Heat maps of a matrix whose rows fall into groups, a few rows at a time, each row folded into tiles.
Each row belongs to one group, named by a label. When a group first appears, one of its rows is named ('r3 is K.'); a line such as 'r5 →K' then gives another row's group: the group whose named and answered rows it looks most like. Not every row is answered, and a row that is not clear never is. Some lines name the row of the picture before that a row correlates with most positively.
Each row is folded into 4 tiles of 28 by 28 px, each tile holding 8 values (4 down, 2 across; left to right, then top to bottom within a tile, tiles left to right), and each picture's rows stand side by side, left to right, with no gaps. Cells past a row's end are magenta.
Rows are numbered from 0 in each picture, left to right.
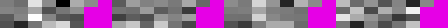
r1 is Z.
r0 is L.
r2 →L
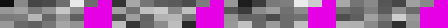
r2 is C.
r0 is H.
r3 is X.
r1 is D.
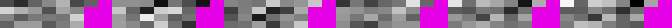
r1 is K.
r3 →H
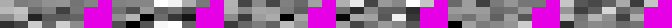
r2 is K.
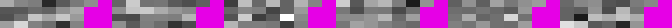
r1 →D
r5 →X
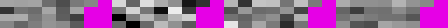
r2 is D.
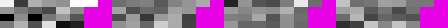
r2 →H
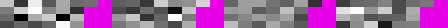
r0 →K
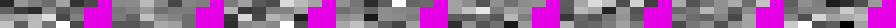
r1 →L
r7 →X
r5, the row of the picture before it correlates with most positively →2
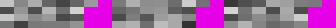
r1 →Z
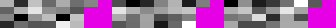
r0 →K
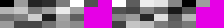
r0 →H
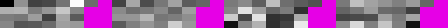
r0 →H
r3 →Z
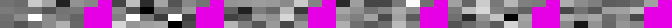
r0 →L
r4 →K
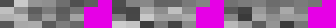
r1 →X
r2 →X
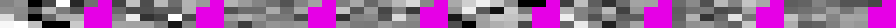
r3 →Z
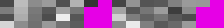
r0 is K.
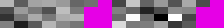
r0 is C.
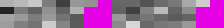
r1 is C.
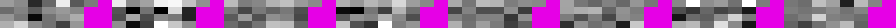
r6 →Z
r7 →L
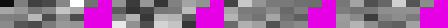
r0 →H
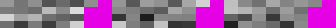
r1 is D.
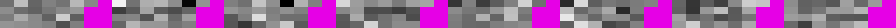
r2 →L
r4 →H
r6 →C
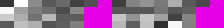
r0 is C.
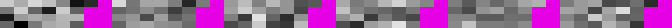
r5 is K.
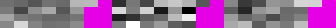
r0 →C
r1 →Z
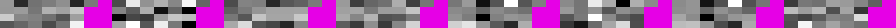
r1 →Z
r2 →X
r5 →L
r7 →Z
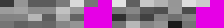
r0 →H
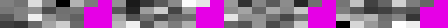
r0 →L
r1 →C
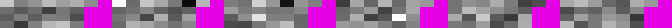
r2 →L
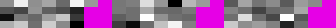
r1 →L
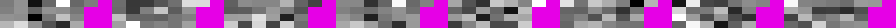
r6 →C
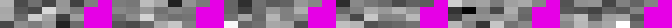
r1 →L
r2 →D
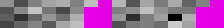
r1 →K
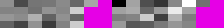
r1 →H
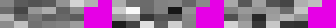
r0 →C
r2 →D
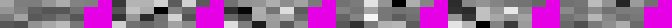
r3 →L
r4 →X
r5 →L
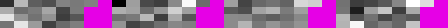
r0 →C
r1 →H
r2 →C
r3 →C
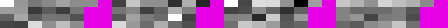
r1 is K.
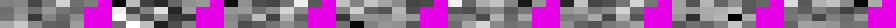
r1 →C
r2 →H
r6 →K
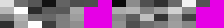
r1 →H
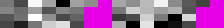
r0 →L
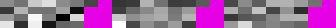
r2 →Z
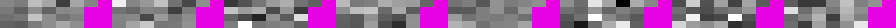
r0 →L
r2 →Z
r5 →L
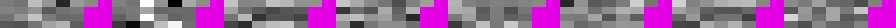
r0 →L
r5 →H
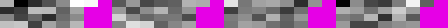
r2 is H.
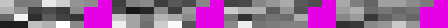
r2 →Z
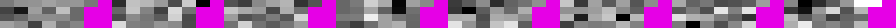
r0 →X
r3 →L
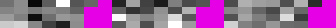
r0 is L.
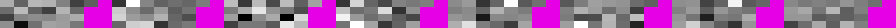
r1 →C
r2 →K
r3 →C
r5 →Z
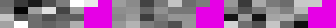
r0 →C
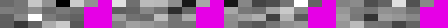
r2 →H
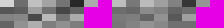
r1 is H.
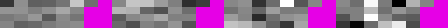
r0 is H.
